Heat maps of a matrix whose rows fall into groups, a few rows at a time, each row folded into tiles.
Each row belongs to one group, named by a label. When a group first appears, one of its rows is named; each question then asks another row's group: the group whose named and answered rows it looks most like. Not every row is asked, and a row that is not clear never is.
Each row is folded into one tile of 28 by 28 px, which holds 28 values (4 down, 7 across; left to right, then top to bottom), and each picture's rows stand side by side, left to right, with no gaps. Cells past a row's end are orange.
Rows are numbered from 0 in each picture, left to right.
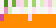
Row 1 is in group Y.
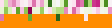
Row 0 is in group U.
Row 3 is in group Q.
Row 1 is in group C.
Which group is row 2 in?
Y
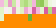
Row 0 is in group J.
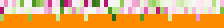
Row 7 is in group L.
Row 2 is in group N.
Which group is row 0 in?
C
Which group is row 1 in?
Y
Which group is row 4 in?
Y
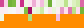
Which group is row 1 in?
C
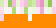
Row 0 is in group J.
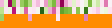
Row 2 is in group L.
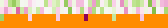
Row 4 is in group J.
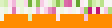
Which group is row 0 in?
Q
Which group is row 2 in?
Q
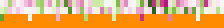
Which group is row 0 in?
Y
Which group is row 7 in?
N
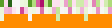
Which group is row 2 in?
J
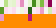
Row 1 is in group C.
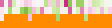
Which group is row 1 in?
L
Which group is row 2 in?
J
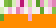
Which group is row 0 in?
Y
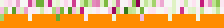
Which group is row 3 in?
Q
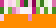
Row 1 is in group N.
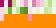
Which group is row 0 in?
N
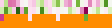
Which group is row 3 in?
C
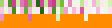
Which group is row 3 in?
J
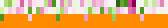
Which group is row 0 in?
Y
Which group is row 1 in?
L
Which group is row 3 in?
U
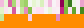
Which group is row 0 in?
J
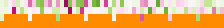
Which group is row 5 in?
L
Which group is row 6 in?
U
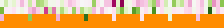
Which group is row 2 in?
U
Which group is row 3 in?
Y
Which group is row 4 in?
N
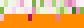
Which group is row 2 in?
U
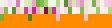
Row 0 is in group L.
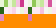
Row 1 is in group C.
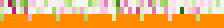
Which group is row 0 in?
J
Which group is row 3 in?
Y
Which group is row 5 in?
J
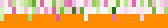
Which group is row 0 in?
J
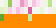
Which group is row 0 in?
Y
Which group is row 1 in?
C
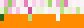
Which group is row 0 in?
Y
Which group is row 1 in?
C
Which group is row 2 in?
N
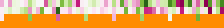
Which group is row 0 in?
N
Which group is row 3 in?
Y
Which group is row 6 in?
Q
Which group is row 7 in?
J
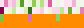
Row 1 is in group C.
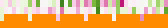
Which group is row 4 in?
N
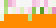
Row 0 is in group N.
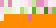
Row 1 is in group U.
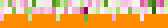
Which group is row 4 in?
U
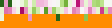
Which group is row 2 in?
Y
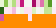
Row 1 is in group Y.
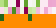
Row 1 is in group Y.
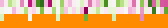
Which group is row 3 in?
C
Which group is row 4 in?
Y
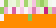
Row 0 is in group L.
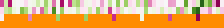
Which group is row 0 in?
N
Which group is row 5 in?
N
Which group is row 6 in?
L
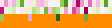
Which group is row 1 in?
U
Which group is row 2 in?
Y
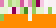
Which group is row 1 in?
N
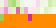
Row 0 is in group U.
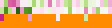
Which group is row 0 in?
U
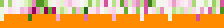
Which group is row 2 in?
U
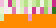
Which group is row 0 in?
J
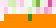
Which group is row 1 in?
Y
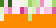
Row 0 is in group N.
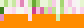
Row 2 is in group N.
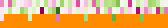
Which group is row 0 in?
N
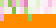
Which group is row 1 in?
Y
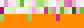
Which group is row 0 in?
C
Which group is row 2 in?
U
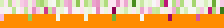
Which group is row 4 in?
C
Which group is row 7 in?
L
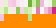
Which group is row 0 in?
U
